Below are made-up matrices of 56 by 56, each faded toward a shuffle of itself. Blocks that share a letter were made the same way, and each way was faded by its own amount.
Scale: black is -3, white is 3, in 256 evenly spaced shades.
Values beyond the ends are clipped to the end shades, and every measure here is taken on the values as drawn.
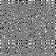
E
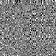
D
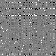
E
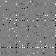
E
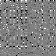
E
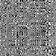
D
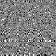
D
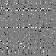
E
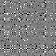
E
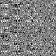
D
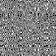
D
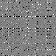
E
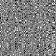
D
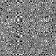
D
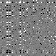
E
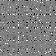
E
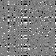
E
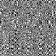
D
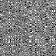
D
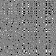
E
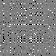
E
